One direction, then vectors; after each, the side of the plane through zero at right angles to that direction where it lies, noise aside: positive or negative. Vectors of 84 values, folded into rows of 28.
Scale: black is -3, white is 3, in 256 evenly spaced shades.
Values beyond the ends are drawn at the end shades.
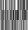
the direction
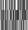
positive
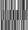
positive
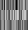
negative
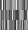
positive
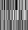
negative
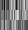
negative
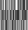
positive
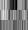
negative
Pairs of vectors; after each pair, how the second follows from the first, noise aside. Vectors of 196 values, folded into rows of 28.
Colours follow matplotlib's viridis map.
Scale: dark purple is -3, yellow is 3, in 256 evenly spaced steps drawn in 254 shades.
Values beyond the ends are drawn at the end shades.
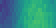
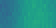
shrunk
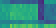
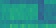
shrunk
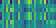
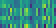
reversed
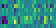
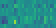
shrunk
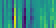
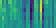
reversed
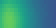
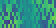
sign-scrambled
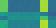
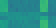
shrunk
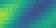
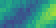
reversed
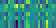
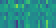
shrunk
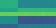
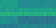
shrunk
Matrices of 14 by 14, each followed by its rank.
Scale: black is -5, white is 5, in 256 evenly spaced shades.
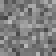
full rank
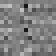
three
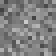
full rank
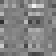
two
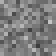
full rank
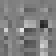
two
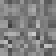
three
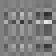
one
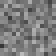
full rank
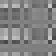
one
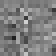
three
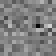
three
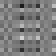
one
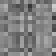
two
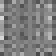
two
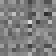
three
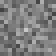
full rank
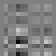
one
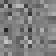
three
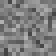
full rank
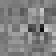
two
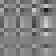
one
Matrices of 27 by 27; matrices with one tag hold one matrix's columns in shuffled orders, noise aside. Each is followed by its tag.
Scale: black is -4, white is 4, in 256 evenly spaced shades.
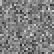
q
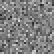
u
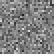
u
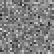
u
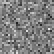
u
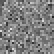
u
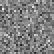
q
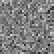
q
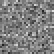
q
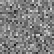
q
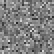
u
